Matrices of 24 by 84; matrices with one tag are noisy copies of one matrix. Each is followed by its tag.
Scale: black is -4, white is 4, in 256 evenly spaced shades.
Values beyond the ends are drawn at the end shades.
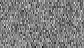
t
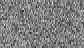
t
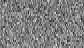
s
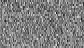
s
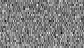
s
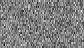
t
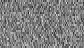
s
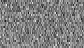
s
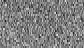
s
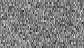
t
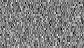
s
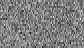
t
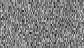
t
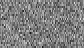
t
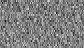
s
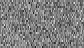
t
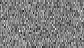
t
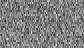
s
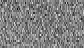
s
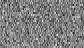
s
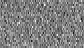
s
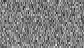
s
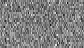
s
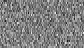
s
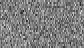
t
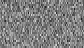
s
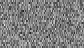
t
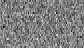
s
